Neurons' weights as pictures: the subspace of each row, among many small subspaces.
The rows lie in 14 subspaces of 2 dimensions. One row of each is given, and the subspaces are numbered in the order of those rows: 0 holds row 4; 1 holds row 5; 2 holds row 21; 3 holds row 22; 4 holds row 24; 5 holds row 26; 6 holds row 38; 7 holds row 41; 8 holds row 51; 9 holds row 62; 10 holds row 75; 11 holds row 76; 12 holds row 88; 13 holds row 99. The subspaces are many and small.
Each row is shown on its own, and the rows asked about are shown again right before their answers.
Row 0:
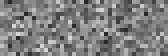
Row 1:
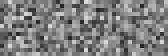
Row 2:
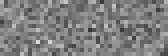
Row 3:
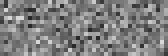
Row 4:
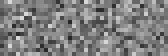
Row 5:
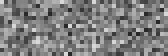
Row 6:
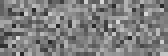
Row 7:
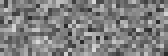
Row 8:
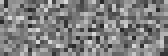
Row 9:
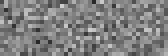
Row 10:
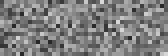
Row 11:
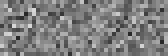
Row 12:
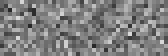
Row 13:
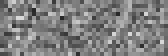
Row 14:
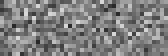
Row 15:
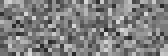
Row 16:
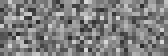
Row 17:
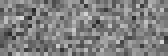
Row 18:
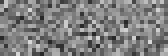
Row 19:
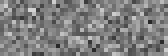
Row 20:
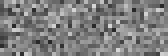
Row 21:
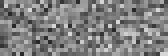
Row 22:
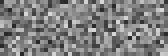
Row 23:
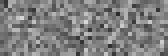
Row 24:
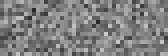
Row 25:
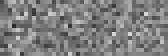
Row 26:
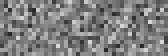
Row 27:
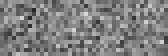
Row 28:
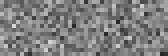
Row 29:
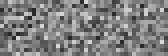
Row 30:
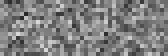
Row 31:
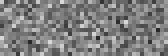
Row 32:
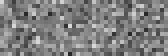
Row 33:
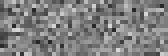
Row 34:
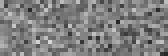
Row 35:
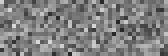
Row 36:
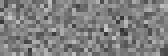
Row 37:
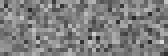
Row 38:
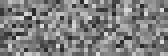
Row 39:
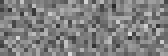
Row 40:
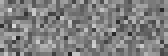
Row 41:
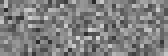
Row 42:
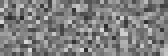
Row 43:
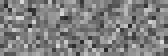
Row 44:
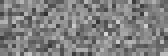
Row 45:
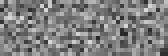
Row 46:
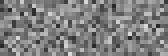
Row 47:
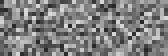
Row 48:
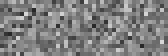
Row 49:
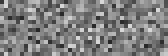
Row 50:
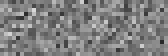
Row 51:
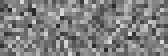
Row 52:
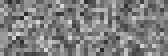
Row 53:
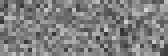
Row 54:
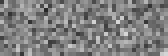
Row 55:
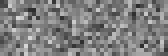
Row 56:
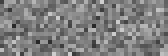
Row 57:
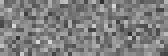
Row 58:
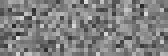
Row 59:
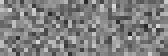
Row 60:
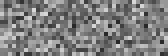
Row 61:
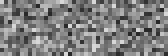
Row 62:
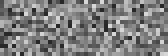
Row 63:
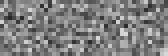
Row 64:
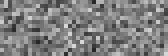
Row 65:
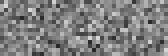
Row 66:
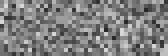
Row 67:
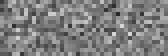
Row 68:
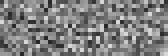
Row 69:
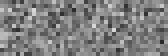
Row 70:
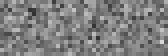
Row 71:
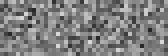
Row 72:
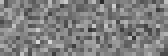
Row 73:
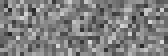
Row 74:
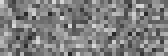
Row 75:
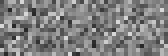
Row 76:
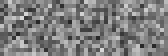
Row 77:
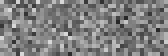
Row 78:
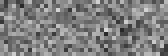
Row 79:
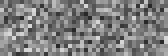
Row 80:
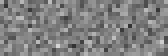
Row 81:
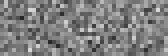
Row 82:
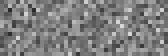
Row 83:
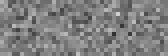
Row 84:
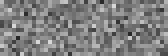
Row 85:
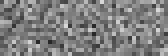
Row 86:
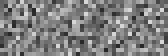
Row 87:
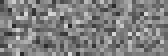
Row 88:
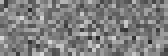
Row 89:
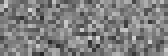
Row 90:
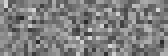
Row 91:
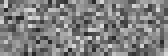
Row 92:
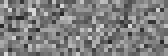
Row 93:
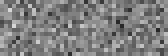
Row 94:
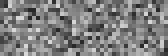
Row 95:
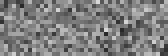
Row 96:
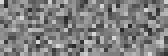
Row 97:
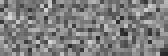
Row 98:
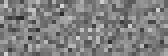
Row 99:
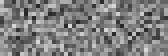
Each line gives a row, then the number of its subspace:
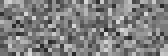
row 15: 0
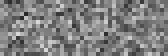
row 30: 11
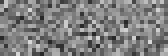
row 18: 12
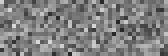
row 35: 10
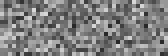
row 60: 4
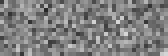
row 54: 4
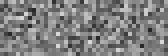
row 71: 9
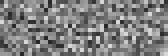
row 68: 9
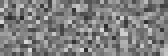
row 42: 0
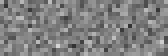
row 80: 8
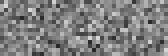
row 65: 12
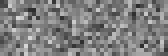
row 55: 1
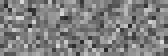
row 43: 8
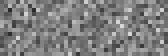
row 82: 5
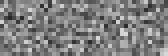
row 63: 6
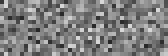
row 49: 10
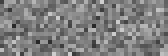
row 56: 10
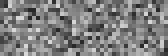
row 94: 1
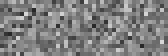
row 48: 9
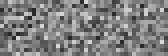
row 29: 6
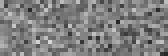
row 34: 2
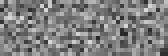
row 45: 6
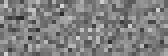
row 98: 10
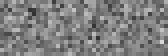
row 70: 2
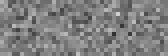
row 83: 13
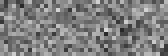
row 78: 11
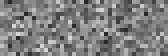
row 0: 0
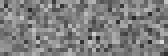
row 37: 2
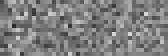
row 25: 7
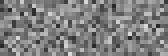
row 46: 8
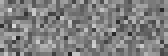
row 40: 10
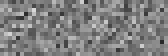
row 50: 9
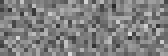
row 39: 8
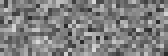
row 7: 1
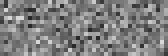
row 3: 7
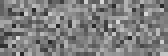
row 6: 9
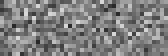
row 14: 13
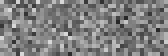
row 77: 12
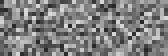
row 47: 13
